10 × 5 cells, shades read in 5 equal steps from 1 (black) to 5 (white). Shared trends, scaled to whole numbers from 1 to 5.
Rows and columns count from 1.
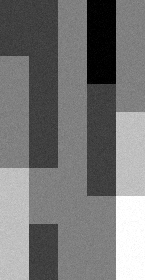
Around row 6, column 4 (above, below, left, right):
2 2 3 4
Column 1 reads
2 2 3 3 3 3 4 4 4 4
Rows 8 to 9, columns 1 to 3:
4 3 3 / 4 2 3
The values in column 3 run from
3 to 3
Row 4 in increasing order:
2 2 3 3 3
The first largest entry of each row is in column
3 3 1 1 5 5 1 5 5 5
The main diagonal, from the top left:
2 2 3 2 4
